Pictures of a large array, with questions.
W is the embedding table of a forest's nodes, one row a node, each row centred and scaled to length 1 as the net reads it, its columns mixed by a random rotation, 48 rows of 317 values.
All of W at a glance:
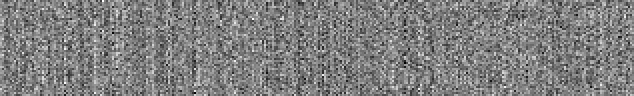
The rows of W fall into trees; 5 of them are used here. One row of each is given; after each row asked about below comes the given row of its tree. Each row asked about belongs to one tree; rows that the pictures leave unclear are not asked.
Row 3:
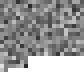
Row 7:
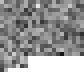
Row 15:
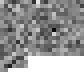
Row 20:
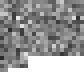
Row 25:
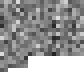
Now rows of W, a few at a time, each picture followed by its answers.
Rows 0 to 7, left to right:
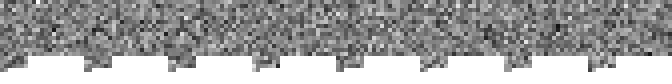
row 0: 15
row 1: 20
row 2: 20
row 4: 20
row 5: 7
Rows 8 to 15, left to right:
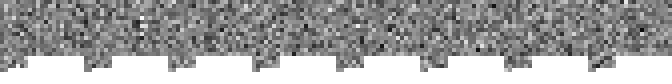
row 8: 7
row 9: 25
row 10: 15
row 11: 15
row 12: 15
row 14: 3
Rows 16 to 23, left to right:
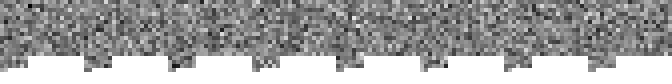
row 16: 3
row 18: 15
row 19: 15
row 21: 3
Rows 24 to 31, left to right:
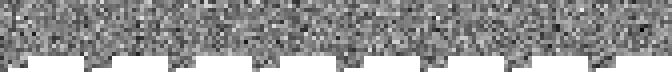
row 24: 20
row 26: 15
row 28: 20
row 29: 20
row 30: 15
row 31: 15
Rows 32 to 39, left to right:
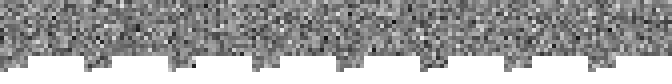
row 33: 15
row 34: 3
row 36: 20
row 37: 25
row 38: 20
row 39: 20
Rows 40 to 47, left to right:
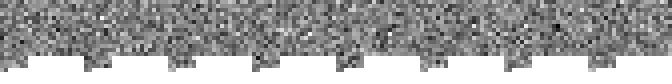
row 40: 20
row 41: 20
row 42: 3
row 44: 15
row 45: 3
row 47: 3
